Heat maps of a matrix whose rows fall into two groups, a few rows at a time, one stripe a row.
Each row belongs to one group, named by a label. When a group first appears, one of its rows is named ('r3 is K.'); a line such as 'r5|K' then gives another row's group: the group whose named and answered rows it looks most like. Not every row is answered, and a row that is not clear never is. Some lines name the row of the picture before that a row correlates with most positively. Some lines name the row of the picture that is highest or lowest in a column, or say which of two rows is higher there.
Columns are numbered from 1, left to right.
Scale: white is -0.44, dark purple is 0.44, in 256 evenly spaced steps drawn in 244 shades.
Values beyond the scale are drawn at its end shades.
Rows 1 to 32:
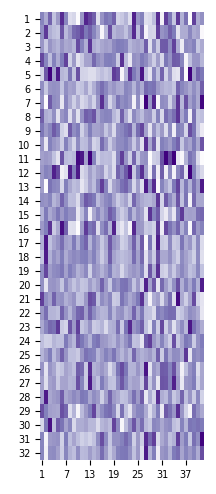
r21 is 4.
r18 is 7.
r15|7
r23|4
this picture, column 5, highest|5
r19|7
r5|4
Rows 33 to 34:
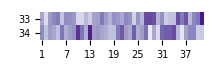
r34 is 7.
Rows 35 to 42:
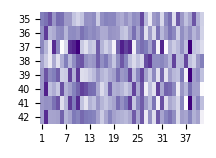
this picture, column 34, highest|38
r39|4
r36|7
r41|4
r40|7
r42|7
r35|4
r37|4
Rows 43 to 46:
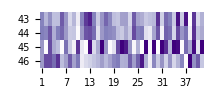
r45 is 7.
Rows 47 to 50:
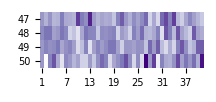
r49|7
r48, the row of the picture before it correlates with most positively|44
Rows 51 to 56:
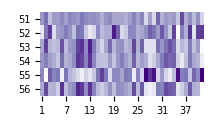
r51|7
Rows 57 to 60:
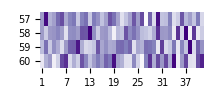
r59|4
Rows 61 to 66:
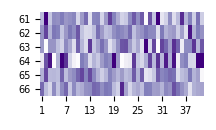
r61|7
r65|7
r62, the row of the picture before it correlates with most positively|59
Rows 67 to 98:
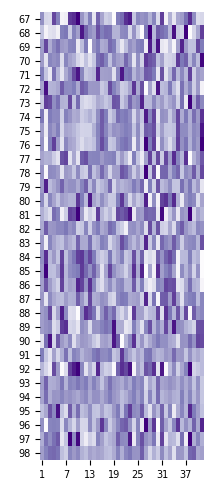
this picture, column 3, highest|90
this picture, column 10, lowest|88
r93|7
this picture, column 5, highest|95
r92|4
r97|4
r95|4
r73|4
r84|7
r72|7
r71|4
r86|7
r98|4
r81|4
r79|7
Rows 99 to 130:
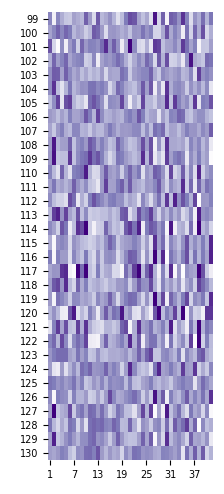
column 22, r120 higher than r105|No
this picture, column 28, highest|120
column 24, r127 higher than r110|Yes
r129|7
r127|7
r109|7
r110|4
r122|4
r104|7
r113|4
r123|4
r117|4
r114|4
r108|7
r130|4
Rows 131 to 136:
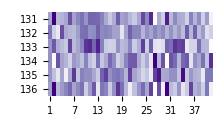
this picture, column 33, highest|133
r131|7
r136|7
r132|4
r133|7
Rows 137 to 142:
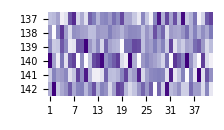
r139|4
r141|4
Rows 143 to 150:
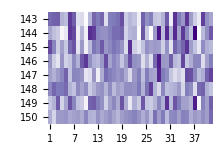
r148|4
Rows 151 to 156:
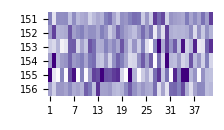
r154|7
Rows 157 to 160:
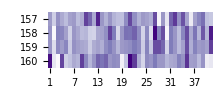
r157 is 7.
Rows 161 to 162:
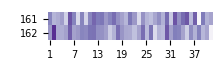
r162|7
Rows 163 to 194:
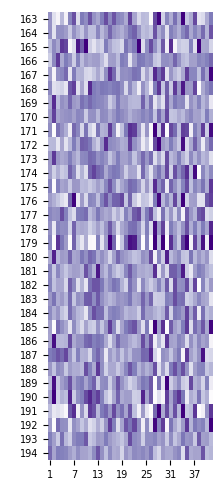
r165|4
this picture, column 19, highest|176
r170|7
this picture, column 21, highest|179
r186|7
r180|7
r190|7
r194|4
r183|7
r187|4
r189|7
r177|4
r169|7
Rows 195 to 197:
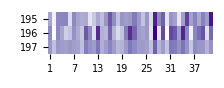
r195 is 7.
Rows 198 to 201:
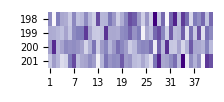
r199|4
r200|7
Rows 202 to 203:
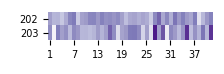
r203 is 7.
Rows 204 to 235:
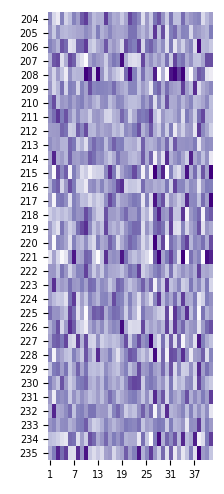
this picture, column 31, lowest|225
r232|7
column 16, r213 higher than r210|Yes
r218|4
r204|4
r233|4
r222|4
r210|7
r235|4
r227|4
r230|4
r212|4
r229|4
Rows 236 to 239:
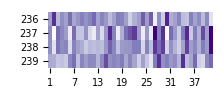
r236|7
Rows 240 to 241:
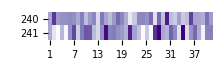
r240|7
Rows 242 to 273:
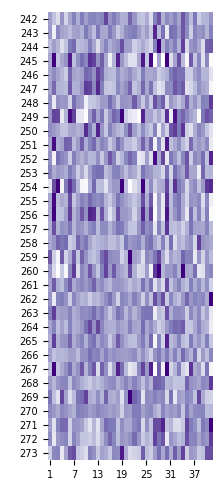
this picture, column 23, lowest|249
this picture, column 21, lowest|254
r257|7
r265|7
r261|7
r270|4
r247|7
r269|4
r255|7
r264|7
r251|7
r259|4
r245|7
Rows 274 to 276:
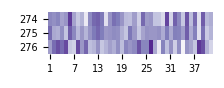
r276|4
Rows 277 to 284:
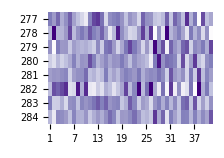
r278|7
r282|4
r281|4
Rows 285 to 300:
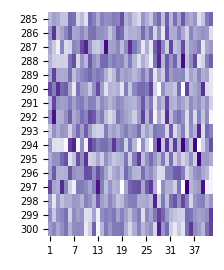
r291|7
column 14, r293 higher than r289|No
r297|4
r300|7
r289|7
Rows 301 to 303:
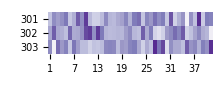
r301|4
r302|7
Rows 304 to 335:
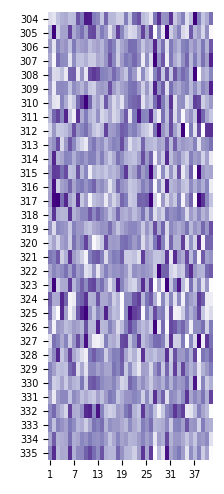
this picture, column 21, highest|325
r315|4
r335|7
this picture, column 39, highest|317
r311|4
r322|7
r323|7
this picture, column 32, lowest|325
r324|4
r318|7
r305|7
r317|4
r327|4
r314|7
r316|7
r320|4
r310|4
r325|4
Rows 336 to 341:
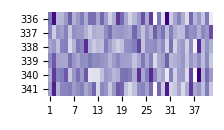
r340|4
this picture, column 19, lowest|338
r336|7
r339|7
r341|7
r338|4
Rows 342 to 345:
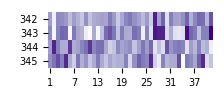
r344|7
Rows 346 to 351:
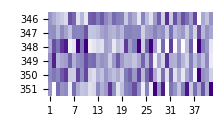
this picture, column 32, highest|346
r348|4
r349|7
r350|4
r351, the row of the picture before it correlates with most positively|342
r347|4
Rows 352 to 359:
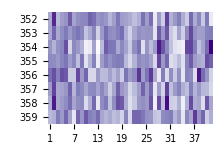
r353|7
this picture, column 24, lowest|354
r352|7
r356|4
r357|7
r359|4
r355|7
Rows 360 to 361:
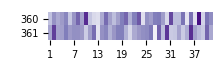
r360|4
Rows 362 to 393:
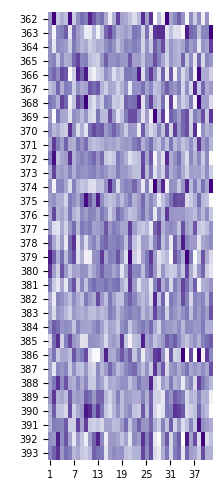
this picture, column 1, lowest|385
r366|4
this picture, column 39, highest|392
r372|7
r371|4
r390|7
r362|7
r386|4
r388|4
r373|7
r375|7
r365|4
